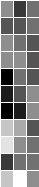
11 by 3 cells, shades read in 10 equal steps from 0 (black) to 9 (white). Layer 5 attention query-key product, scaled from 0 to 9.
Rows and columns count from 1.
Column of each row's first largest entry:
1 3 1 1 2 3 3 1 1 2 2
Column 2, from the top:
2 3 4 5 4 3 1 6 5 4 9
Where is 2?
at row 1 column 2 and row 10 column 1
